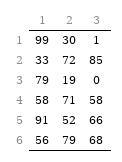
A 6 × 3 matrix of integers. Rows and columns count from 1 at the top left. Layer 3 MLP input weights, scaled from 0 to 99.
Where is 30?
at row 1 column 2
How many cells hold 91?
1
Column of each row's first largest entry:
1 3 1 2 1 2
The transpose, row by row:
99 33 79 58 91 56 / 30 72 19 71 52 79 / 1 85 0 58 66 68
